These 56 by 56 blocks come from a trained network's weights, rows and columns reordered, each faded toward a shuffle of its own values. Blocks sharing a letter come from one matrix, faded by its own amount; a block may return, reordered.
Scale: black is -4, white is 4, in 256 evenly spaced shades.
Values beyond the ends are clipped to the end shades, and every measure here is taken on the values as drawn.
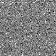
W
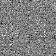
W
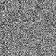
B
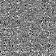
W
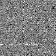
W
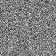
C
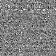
W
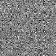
W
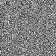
C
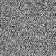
B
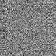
B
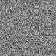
B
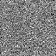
C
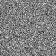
C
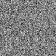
C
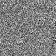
C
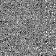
W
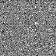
W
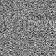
B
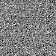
W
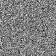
C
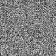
B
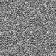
B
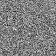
C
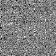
W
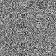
B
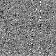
W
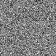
C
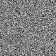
C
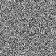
B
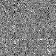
W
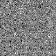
W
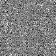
W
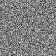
C
